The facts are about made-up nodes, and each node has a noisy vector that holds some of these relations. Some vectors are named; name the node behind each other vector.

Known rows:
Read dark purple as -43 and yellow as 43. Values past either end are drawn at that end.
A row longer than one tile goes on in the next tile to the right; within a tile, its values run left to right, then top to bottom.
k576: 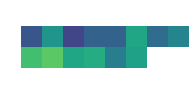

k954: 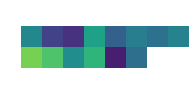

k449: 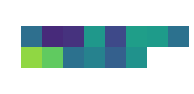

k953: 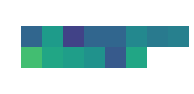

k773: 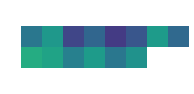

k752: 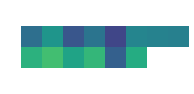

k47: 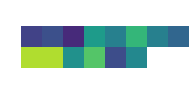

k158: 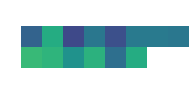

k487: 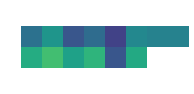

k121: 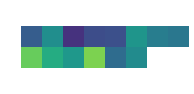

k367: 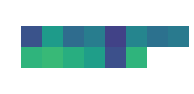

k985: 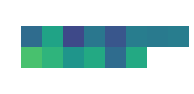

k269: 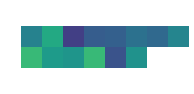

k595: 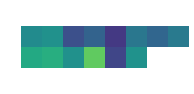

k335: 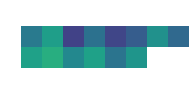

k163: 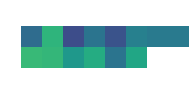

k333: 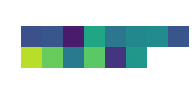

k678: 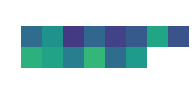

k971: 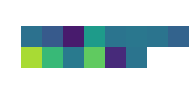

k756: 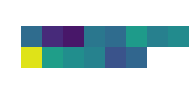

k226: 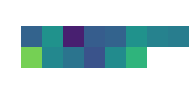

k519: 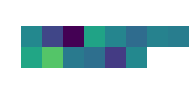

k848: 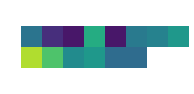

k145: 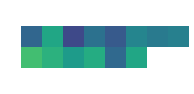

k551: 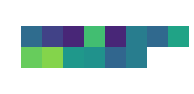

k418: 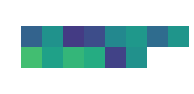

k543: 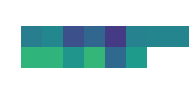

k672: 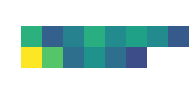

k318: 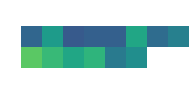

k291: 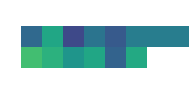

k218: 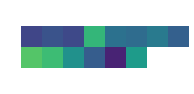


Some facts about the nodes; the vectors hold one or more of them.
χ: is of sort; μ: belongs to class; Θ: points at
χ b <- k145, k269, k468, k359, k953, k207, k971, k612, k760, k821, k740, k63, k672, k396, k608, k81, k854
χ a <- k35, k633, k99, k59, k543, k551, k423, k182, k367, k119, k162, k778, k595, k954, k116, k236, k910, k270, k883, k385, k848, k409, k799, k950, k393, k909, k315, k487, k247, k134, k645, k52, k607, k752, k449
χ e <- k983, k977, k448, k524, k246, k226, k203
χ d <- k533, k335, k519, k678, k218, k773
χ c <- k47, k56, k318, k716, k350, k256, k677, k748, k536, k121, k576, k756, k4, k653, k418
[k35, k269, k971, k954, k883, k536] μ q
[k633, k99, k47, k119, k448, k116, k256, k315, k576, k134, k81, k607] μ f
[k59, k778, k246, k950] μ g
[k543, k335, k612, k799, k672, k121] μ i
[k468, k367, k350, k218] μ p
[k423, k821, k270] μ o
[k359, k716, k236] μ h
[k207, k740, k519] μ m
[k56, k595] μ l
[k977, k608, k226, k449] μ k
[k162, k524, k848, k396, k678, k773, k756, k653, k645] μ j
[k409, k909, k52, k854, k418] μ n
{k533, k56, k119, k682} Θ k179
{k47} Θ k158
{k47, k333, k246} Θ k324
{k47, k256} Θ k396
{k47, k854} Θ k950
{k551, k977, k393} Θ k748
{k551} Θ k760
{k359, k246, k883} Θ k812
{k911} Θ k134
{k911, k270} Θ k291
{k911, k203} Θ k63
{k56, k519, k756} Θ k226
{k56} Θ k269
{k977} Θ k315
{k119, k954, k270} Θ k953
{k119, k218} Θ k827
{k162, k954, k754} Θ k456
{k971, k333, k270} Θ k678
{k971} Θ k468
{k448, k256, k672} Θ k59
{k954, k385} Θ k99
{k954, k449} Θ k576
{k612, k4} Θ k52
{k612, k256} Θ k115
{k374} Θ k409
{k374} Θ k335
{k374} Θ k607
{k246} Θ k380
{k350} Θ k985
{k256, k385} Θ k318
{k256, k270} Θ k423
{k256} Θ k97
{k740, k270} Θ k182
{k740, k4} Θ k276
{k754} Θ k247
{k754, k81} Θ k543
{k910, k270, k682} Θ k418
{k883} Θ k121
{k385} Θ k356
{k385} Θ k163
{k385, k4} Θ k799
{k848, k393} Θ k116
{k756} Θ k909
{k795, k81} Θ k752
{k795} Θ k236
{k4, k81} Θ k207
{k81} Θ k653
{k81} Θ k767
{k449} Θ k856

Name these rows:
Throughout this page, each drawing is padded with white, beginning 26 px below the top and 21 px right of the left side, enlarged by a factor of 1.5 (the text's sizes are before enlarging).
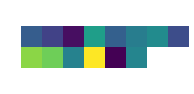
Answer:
k883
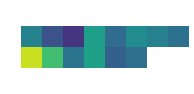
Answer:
k612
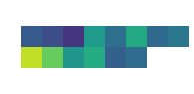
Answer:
k4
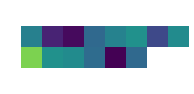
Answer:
k56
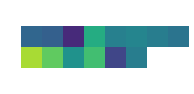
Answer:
k854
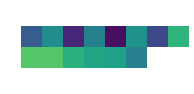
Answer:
k748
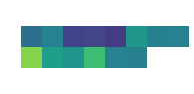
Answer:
k653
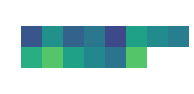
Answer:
k236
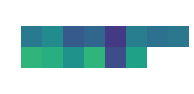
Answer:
k778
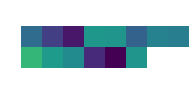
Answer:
k533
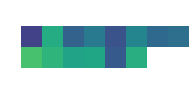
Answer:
k468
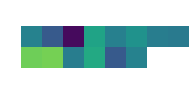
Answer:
k740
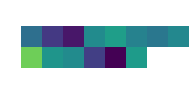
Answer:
k682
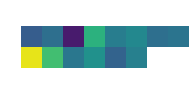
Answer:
k203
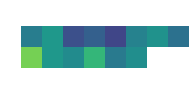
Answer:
k396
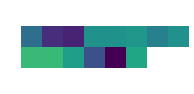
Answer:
k119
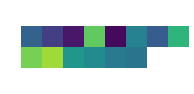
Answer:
k393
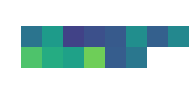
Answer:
k536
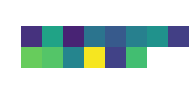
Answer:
k812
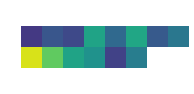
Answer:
k350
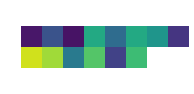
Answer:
k359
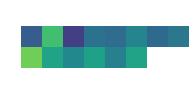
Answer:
k983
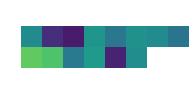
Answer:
k270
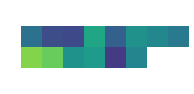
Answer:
k385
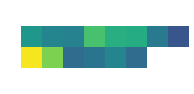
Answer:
k448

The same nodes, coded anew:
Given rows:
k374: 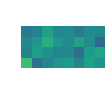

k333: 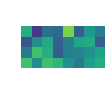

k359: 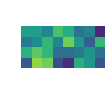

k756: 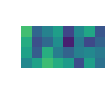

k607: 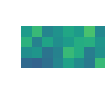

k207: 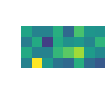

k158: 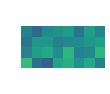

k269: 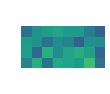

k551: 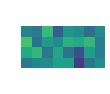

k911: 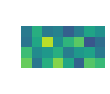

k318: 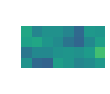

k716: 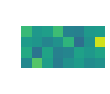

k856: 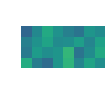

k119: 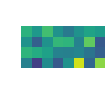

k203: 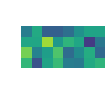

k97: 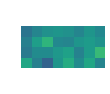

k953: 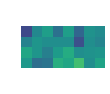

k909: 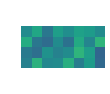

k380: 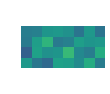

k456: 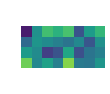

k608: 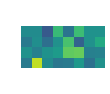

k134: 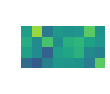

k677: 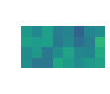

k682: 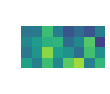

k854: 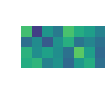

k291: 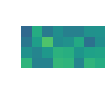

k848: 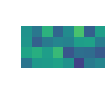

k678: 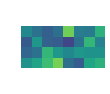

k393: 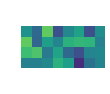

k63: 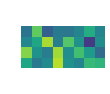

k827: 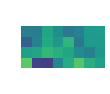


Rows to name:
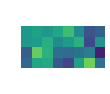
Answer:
k883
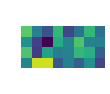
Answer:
k519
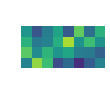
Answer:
k977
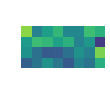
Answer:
k256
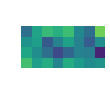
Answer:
k954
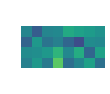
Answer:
k396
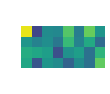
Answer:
k47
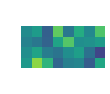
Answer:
k449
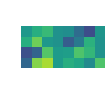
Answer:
k418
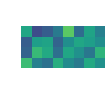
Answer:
k324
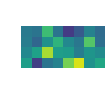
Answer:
k179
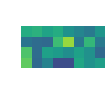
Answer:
k218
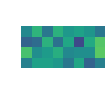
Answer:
k821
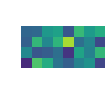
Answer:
k672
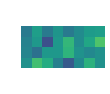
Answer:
k335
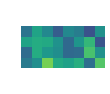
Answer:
k910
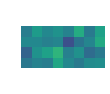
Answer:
k645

